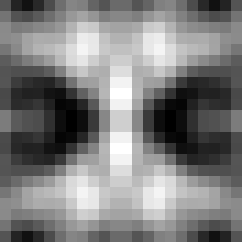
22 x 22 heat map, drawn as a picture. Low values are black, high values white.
Seam: none. Grain: blotchy. Roughest part: centre. Slope: none. Mirror symmetry: left to right and top to bottom.
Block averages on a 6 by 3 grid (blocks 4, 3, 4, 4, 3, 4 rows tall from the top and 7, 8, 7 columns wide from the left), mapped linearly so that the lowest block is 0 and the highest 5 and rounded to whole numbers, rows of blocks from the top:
242
353
030
030
353
242
